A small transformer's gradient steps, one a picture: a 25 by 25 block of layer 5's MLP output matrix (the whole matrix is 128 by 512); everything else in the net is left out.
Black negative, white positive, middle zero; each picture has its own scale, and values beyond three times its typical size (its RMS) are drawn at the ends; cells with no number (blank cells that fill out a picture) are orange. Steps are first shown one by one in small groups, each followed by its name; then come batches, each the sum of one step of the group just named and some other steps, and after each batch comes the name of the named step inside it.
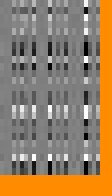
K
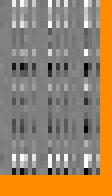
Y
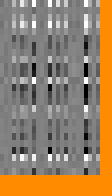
Y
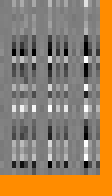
K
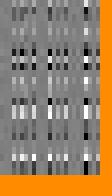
K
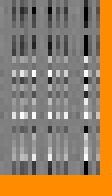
K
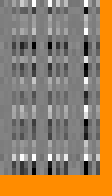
K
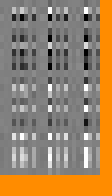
Y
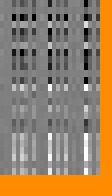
Y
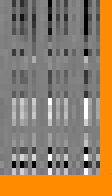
K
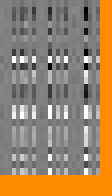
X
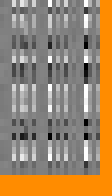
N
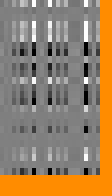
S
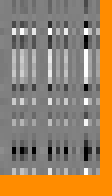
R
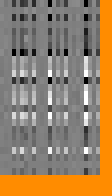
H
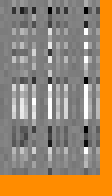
N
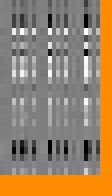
R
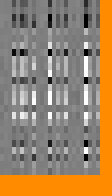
H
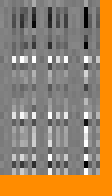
X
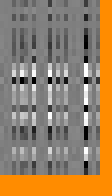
H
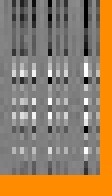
H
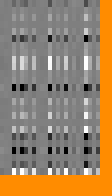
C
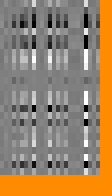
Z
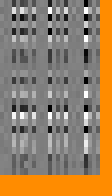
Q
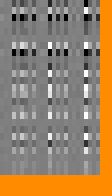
Q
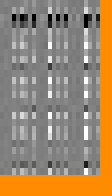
Z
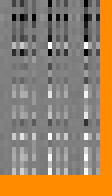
Z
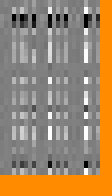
Z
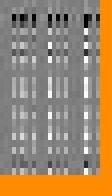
Z
